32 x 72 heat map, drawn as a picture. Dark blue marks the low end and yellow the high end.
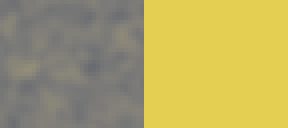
It is made of 1 by 2 panels. Panel 1,1: middling, blotchy, faint in contrast. Panel 1,2: very high, flat.
